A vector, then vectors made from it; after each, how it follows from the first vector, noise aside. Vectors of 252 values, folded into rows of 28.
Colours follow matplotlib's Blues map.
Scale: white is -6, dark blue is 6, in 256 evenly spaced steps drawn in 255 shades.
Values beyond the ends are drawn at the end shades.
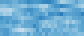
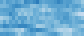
wrapped around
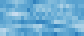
wrapped around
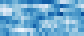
scaled up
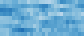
negated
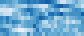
scaled up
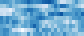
scaled up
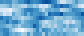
scaled up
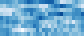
scaled up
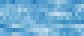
wrapped around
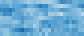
negated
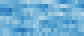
negated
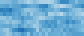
negated
